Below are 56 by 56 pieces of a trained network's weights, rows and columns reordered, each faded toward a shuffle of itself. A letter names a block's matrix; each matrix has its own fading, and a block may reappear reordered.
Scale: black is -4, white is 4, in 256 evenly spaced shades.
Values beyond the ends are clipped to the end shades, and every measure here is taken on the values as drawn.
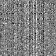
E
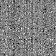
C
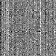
E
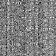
C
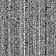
E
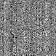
C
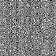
C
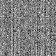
C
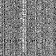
E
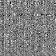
C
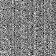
C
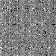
C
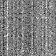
E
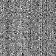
C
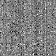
C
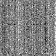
E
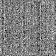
C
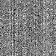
C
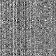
E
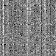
E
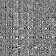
E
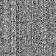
C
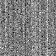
C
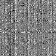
E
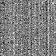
C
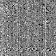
C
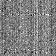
E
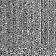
C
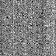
C
